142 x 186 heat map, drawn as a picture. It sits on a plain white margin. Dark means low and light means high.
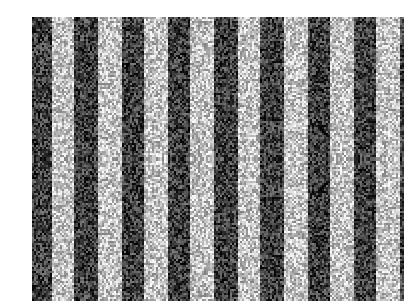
It is mirror symmetric from top to bottom. The values spread evenly over their range. Overall the values sit about 50% of the way up the scale. Upright stripes repeat 8 times across the table.
